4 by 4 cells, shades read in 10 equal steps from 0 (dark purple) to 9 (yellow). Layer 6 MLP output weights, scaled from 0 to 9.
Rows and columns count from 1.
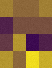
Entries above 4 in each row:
2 0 1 3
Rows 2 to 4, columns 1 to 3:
1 3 3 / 2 6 0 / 6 4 9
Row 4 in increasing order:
4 6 7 9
